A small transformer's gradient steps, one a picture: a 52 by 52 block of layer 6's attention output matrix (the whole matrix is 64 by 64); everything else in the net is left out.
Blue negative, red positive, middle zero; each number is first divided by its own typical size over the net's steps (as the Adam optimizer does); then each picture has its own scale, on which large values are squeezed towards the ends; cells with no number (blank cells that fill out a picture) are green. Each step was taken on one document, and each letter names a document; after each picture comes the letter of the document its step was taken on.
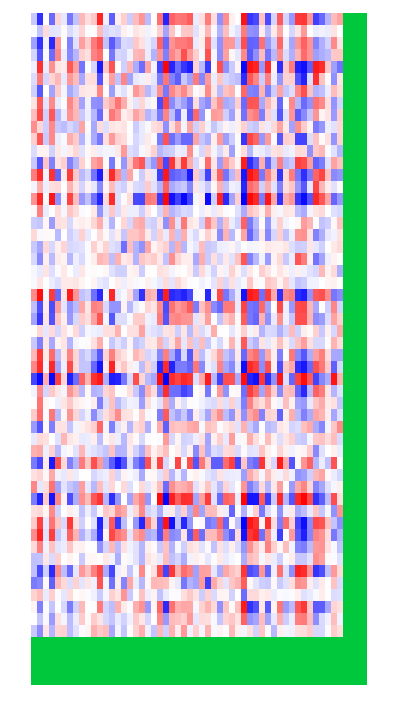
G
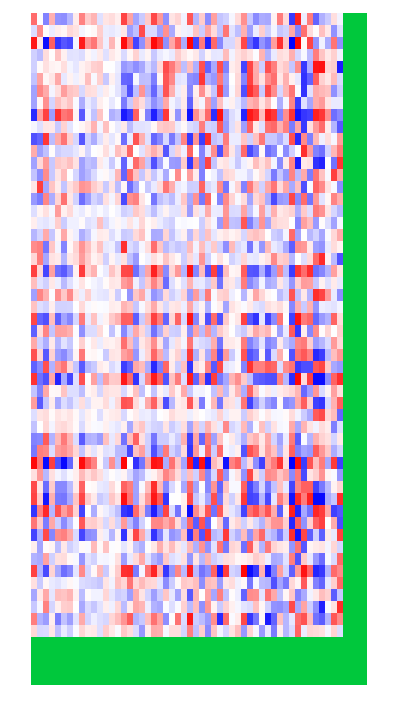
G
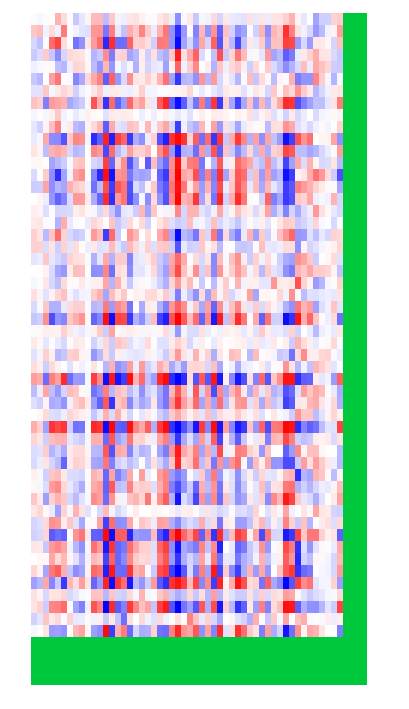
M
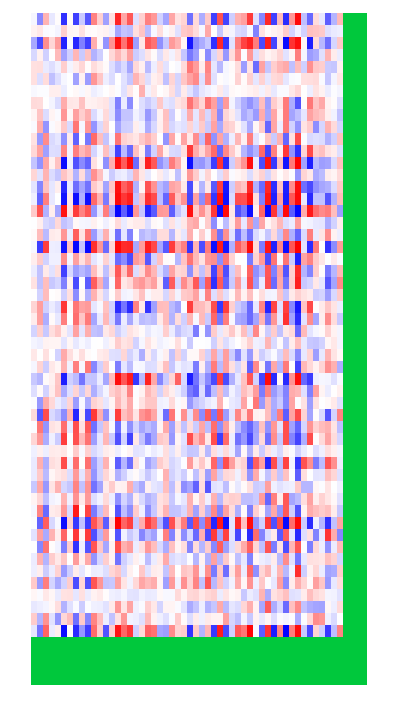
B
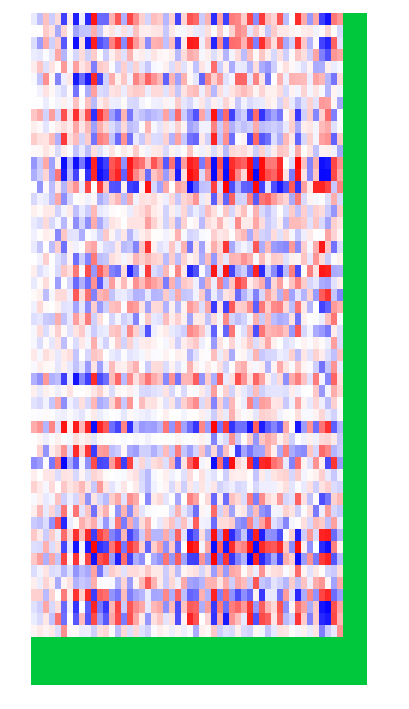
B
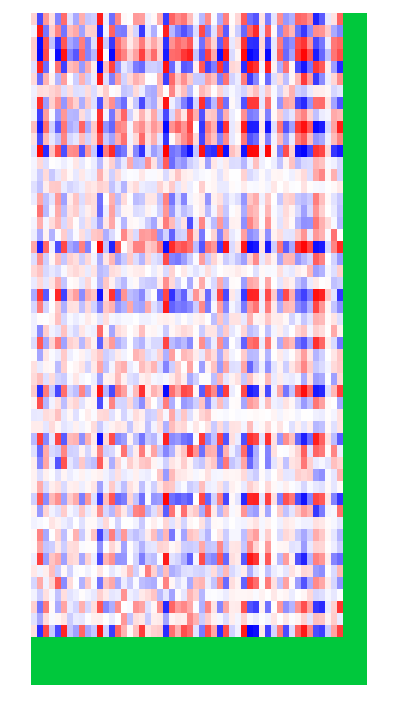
G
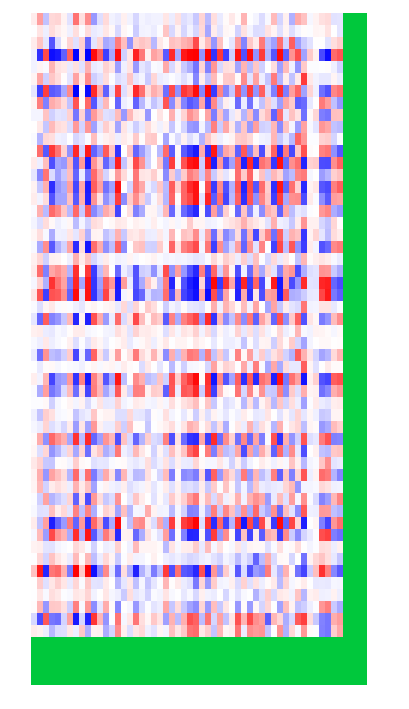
B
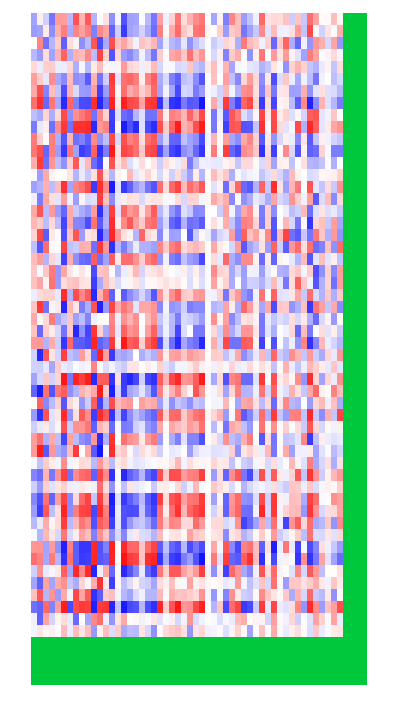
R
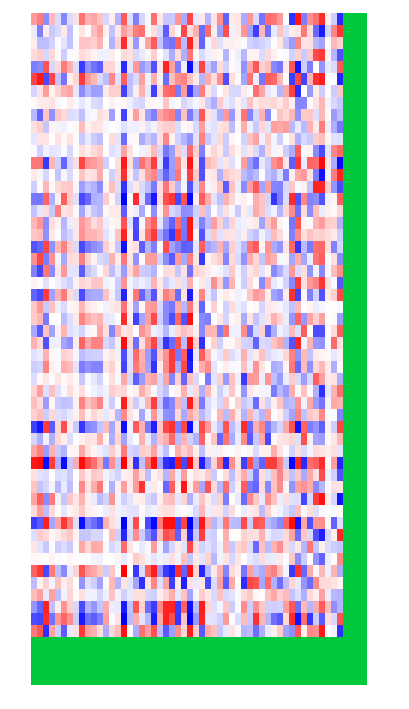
G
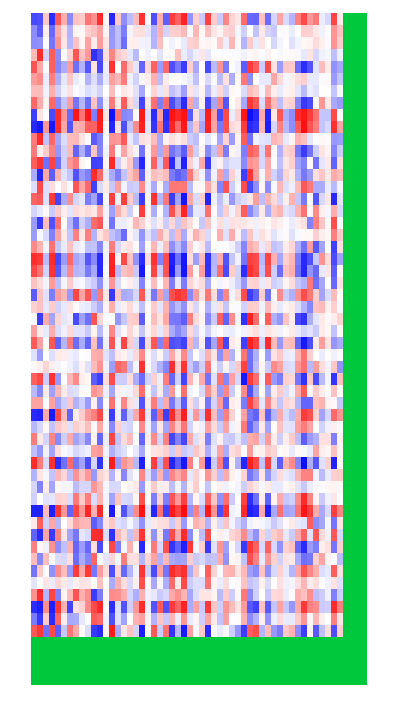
R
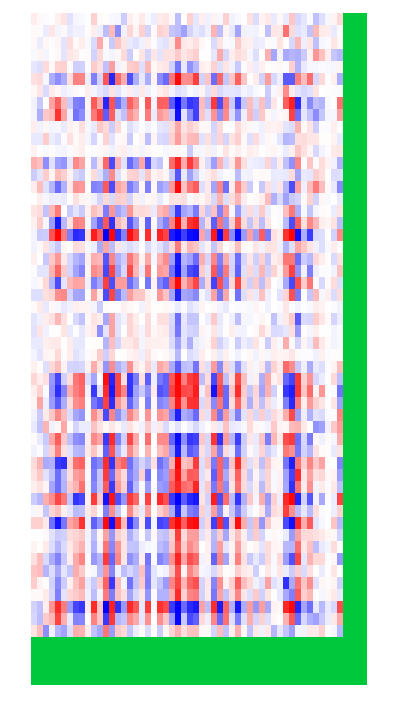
M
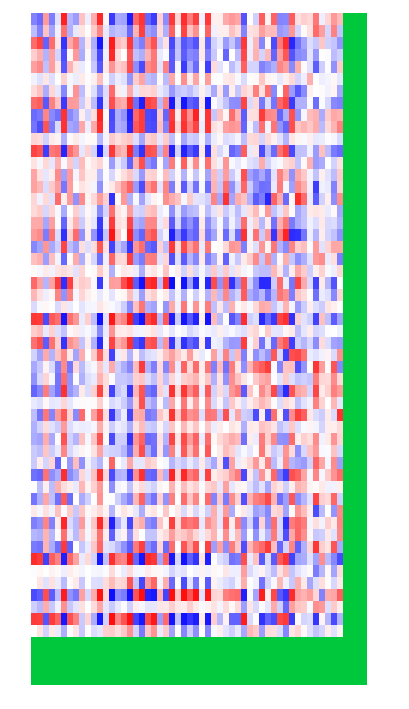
R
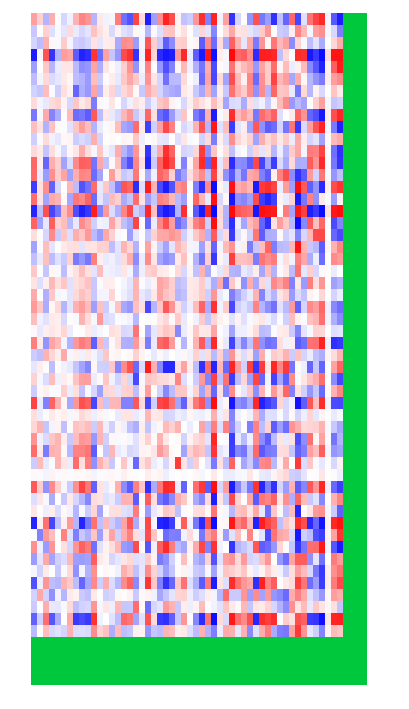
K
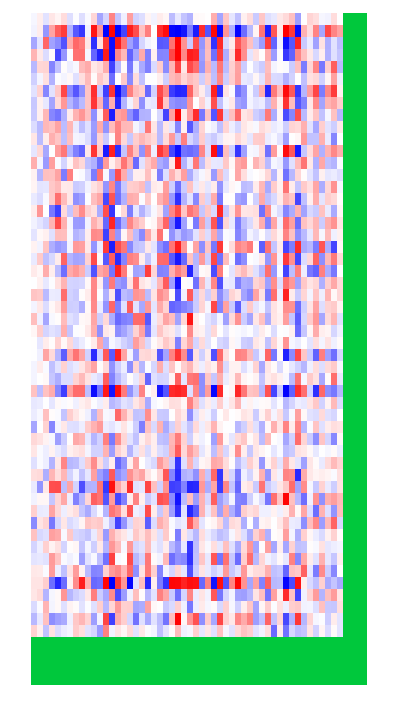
M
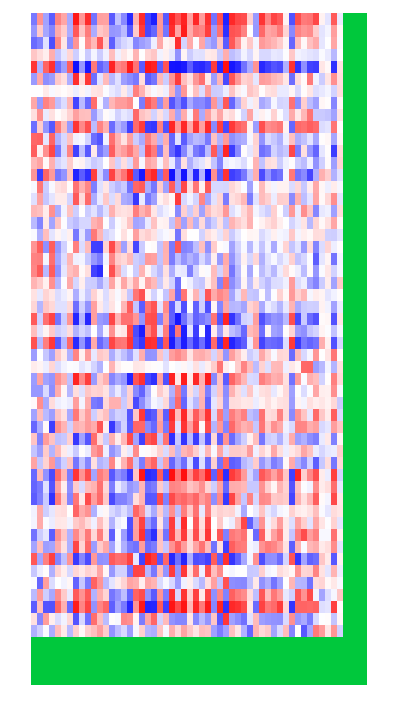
R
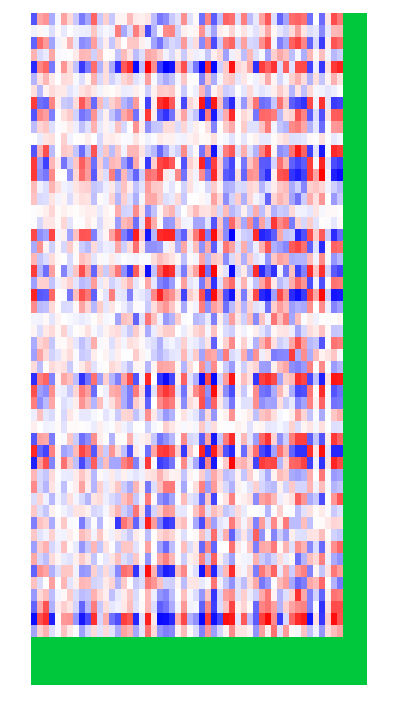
K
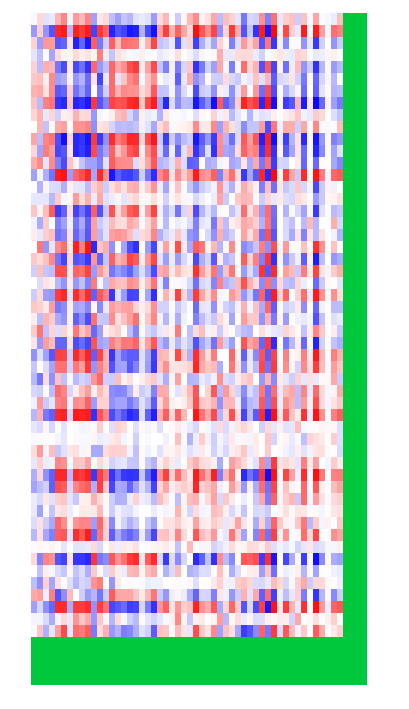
R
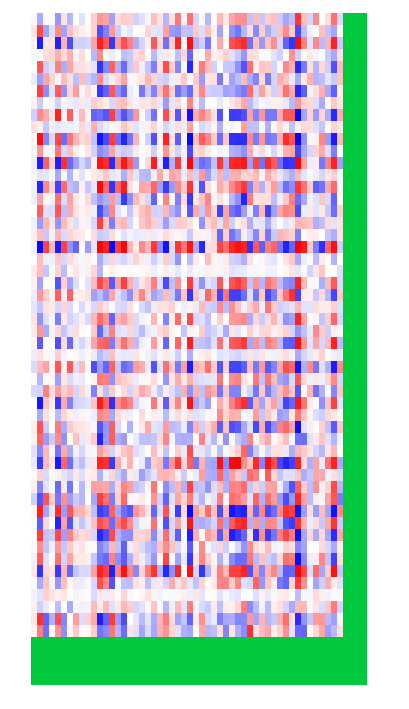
G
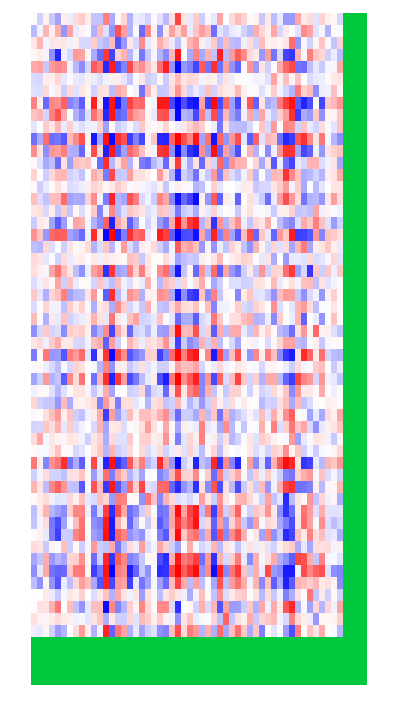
M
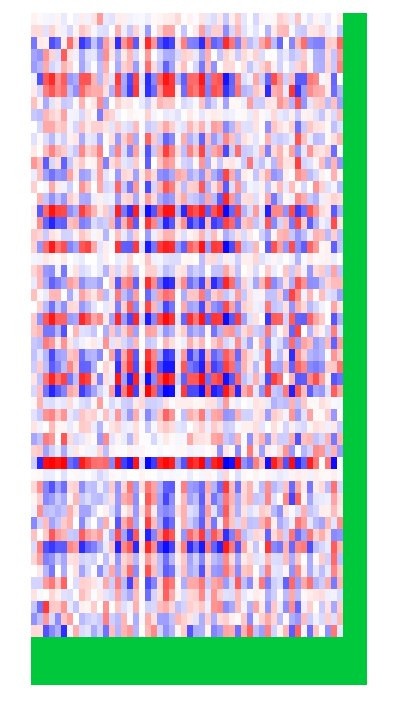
K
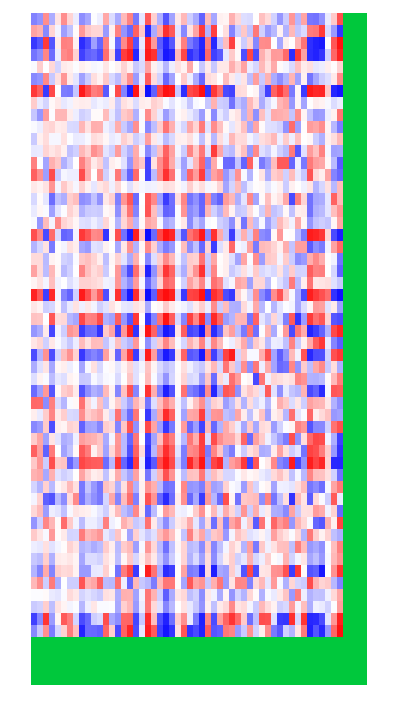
K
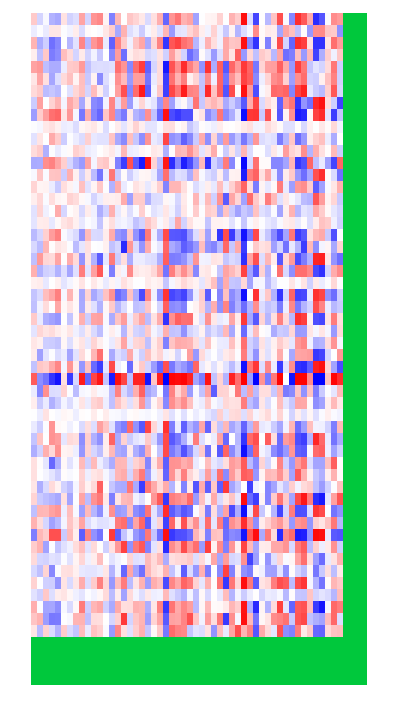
G
